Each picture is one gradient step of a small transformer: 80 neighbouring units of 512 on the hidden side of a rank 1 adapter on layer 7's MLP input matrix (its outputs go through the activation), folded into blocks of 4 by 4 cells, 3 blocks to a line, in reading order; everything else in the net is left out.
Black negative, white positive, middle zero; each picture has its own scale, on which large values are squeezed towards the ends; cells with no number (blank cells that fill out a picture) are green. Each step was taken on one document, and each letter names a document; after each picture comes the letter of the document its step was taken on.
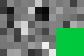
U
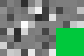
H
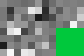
H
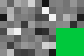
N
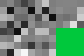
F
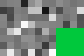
H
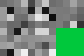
F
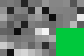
F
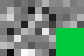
F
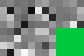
F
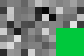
U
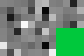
H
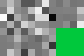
N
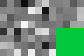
H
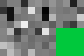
U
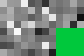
N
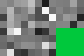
N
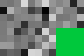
U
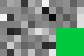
N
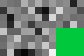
U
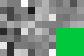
H
